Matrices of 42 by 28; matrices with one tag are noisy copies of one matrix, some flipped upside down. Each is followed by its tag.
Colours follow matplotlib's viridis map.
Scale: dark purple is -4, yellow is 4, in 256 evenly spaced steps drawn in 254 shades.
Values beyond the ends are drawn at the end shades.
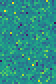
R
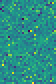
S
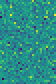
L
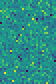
R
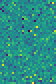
S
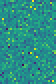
S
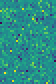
R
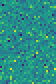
L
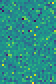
S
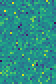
R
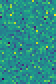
L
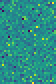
S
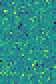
R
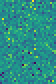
S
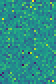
S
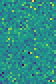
S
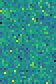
R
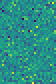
S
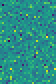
L
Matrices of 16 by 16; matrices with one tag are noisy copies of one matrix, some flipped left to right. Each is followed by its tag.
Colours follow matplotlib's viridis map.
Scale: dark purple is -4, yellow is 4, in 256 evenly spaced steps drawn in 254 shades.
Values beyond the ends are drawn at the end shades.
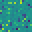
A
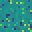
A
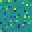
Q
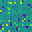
A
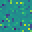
A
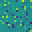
Q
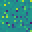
Q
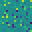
Q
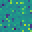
A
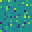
Q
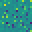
Q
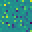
Q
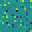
Q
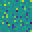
Q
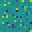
Q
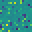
A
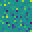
Q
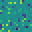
A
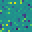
A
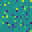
Q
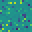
A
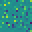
Q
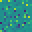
Q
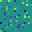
Q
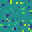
A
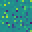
Q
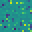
A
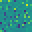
Q
